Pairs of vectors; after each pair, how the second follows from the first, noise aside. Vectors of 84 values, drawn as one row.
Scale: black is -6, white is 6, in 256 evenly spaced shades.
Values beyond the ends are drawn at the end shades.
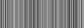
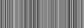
copied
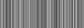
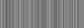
shrunk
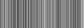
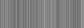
shrunk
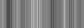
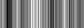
scaled up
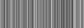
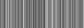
wrapped around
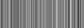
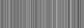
shrunk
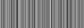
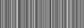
negated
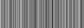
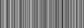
wrapped around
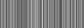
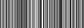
scaled up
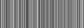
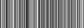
scaled up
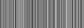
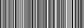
scaled up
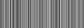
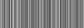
negated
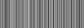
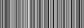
scaled up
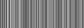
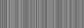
shrunk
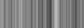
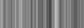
copied
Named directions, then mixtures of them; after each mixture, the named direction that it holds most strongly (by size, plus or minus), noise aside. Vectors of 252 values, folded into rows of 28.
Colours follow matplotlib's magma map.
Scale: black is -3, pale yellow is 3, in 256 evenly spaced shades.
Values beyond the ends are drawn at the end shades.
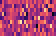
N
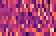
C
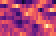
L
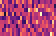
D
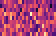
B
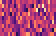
C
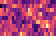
L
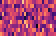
N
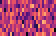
C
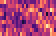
L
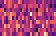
B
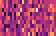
B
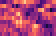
L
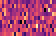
N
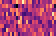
D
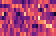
L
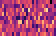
N
